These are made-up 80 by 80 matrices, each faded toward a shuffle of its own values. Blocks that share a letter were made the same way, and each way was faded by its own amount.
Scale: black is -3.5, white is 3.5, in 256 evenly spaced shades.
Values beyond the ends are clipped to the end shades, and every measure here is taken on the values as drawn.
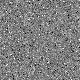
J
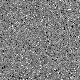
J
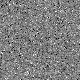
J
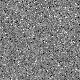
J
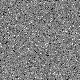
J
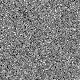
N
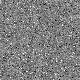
J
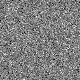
N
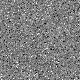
J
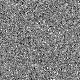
N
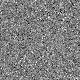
N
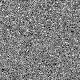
N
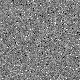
J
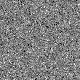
N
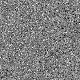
N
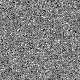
N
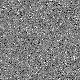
J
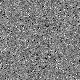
J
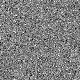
N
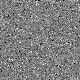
J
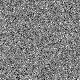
N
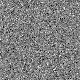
N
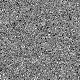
N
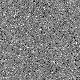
J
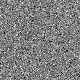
N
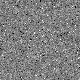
J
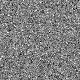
N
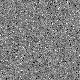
J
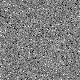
J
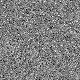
N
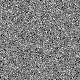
N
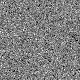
N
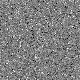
J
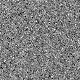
N
